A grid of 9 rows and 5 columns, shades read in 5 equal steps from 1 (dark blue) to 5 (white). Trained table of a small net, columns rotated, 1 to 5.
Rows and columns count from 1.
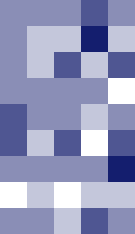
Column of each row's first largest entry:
1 2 2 5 4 4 1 1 3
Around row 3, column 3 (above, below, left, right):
4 3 4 4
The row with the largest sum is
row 8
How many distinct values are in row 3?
3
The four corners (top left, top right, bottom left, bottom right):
3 3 3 3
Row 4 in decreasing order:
5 3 3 3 3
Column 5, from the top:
3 4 2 5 3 2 1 4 3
